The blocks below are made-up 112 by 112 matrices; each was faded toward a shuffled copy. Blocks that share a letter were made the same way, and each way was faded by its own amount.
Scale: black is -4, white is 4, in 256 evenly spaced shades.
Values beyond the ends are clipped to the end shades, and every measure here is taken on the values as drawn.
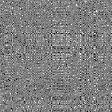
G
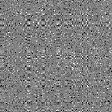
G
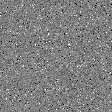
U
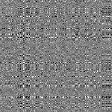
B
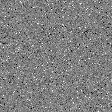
U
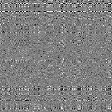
B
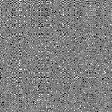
G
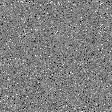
U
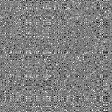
G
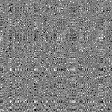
G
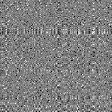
G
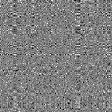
G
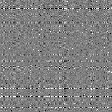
B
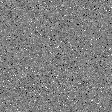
U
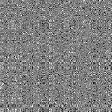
G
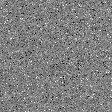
U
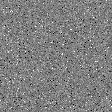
U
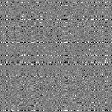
B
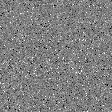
U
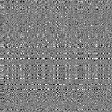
B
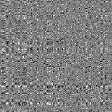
G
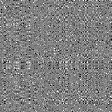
G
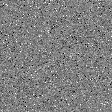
U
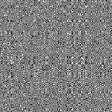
G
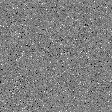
U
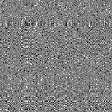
G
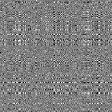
B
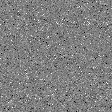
U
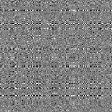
B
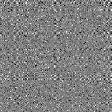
G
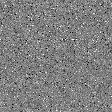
U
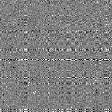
B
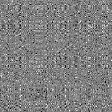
G
